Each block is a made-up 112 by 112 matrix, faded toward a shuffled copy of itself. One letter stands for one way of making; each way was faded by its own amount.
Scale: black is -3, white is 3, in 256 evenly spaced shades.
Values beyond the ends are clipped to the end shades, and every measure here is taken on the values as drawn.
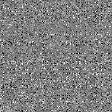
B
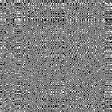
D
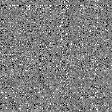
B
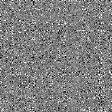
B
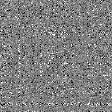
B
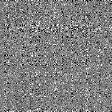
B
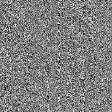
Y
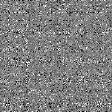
B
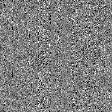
Y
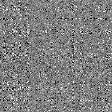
B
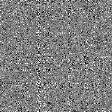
B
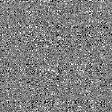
B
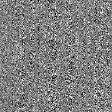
Y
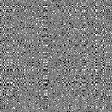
D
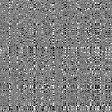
D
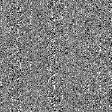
Y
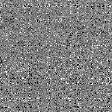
B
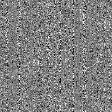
Y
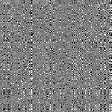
D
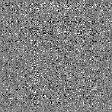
B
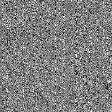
Y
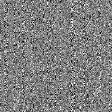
Y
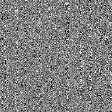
Y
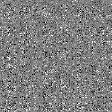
B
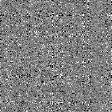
B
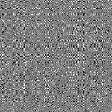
D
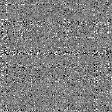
B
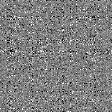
B
